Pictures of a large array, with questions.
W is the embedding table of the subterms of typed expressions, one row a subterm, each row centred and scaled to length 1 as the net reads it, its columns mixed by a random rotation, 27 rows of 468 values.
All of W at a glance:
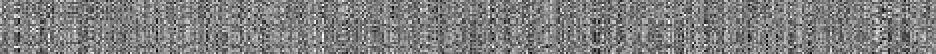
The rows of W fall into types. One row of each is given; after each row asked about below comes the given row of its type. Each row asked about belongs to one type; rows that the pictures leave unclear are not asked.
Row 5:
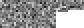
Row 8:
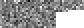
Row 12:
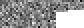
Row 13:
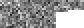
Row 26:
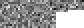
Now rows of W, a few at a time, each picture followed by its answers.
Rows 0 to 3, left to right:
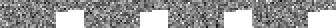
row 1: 26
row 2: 12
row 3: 8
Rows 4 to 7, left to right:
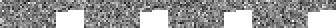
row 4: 5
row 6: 8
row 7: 26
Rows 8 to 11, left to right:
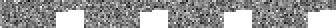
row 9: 5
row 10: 26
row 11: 26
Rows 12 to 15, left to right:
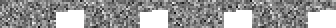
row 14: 26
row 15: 13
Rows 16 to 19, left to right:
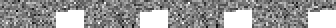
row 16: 5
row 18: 12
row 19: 5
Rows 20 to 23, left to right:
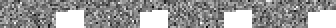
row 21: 8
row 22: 12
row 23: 13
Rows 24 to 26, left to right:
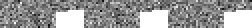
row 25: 5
